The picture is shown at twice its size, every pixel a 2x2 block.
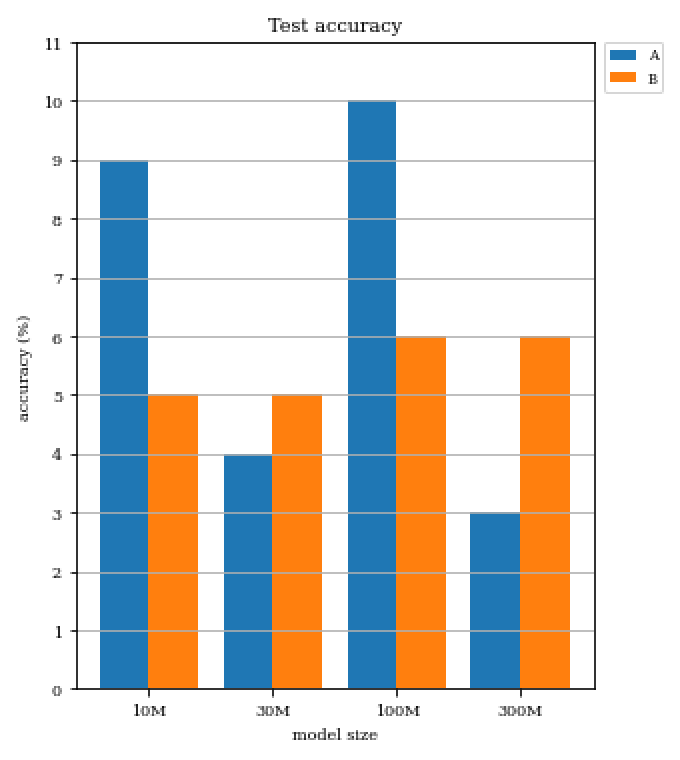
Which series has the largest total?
A
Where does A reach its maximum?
100M
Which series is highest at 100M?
A
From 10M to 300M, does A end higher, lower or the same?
lower
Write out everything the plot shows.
Title: Test accuracy
x-axis: model size, ticks 10M 30M 100M 300M
y-axis: accuracy (%), ticks 0 1 2 3 4 5 6 7 8 9 10 11
Legend: A, B
Values:
A: 9 4 10 3
B: 5 5 6 6
